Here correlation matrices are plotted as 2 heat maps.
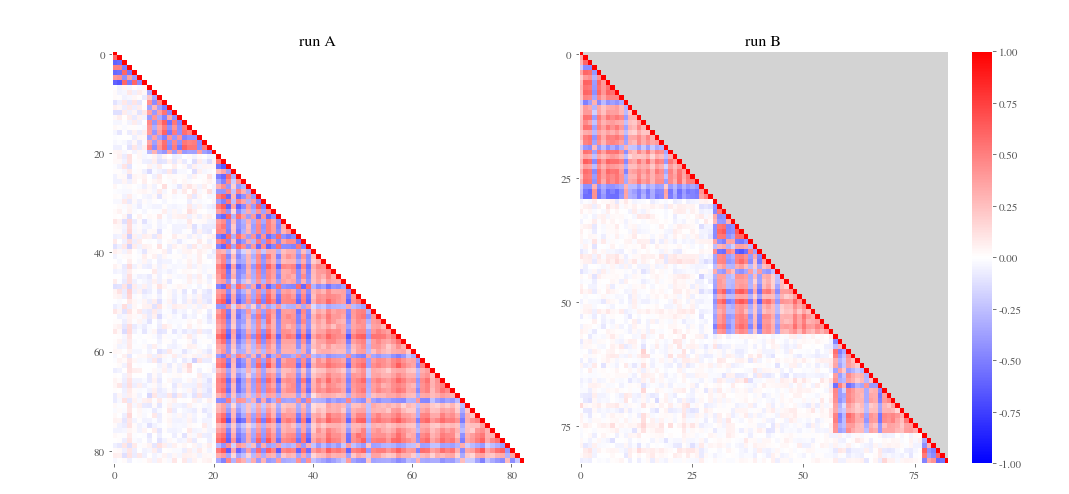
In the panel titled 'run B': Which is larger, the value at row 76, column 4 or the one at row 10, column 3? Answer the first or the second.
the second
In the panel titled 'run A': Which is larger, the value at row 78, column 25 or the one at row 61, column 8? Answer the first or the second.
the second
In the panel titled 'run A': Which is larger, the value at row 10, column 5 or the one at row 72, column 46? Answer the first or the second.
the second
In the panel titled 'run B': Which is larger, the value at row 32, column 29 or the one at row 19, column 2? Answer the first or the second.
the first
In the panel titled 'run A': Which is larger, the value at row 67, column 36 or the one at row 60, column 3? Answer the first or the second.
the first
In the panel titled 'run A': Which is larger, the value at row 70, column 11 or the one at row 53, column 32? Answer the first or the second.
the second
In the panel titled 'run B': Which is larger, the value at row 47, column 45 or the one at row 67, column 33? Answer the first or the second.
the first
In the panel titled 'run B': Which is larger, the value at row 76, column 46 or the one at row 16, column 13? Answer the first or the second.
the second
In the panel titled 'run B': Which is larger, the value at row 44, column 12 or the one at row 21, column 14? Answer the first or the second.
the second
